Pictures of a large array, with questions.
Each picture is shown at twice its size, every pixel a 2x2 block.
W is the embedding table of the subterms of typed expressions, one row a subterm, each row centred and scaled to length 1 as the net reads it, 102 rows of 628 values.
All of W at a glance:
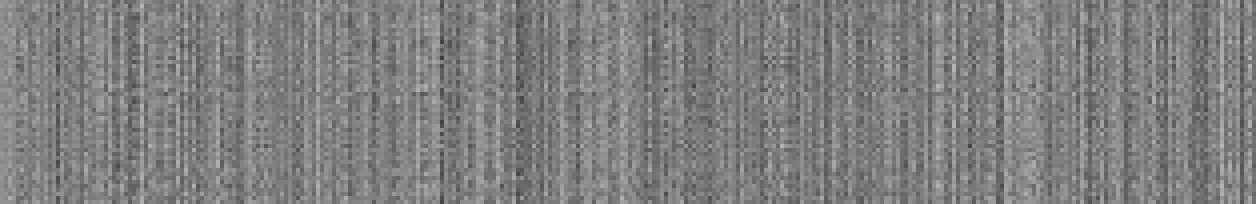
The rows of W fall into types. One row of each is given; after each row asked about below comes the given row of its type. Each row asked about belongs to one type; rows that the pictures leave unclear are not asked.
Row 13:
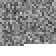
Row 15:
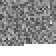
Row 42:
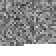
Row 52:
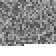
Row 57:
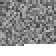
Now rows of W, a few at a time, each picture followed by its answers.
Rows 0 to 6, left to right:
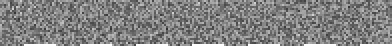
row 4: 52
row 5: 57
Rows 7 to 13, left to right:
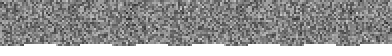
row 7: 13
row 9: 42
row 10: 13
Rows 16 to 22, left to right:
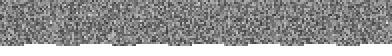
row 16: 15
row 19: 52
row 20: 15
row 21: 15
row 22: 15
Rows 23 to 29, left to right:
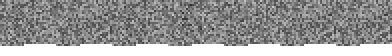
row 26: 42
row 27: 13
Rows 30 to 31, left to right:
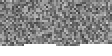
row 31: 15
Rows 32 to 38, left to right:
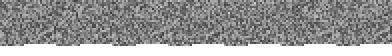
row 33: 57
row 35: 52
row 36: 52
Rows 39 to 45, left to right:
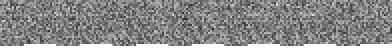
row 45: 13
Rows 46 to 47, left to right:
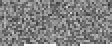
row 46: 15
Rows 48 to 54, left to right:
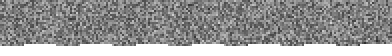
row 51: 15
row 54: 52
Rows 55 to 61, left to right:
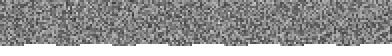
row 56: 13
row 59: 52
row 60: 52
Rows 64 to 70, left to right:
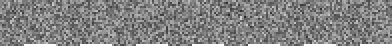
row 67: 13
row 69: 15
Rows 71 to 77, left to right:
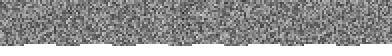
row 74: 42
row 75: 57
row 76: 52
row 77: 13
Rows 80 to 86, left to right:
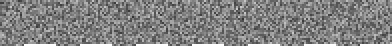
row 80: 57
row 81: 13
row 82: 13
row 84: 13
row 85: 15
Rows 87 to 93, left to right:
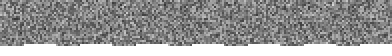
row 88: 52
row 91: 13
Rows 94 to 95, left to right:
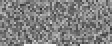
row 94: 15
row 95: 52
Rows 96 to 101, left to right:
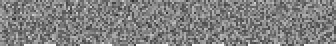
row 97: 13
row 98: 52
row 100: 52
